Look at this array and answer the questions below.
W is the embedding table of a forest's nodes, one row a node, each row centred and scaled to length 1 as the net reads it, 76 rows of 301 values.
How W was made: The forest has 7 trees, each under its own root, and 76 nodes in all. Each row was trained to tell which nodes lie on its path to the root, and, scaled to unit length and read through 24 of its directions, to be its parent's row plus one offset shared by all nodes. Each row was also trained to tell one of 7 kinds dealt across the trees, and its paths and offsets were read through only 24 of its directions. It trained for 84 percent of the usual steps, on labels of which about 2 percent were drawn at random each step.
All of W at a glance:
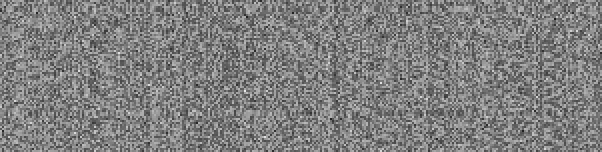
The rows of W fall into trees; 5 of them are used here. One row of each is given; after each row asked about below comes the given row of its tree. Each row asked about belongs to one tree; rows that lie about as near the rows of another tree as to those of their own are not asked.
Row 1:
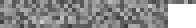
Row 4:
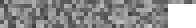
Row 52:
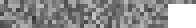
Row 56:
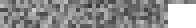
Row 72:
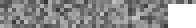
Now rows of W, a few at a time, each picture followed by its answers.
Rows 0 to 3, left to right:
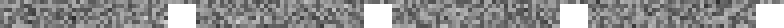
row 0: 4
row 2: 1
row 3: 56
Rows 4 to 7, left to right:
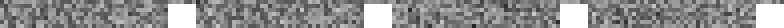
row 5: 4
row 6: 52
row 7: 4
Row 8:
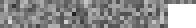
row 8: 56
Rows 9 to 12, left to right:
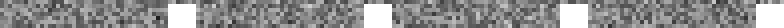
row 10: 72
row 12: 56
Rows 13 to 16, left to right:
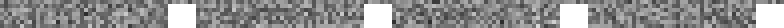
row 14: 56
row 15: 4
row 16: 1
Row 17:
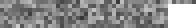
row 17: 4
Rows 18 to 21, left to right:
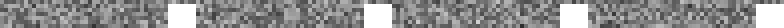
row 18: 72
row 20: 72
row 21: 72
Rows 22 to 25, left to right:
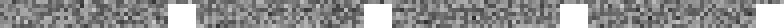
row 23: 56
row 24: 56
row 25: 4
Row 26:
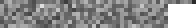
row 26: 1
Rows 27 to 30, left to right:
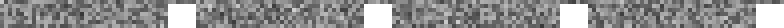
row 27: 52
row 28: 52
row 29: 72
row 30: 4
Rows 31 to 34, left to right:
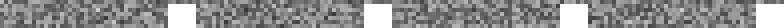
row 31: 52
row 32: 4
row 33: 56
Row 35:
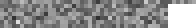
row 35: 56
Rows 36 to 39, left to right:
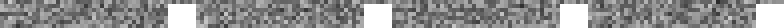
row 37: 56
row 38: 56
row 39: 56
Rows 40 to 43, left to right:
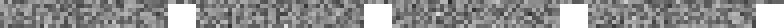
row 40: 52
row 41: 52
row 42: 4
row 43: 52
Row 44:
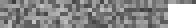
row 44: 72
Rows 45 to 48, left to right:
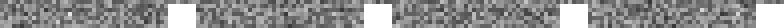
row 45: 56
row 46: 72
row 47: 4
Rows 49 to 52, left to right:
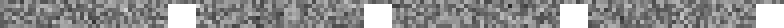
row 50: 52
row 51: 56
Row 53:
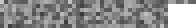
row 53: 52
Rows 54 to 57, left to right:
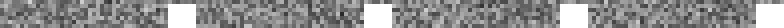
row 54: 4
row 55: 1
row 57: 56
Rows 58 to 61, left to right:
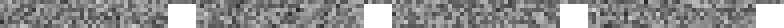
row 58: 1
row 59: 72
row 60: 52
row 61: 72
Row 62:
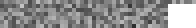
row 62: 56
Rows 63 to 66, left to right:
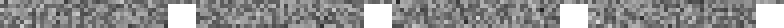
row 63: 52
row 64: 1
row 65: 52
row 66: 52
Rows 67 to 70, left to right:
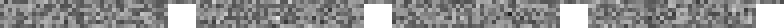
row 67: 52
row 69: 1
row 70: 4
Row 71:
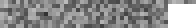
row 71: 56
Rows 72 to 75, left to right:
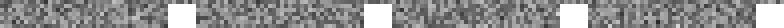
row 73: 1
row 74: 52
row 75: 52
